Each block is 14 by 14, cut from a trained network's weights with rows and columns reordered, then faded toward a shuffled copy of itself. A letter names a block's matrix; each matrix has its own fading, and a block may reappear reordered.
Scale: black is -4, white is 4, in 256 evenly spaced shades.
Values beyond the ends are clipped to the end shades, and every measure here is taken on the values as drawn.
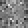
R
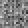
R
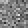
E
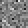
R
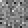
R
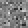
R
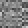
E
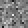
R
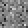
R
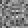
E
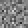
E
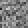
E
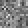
E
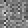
E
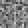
R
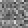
E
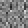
E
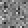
R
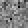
R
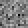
R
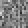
R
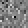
R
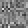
E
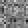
E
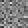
E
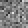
R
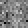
R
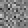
E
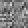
E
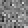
R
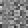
E
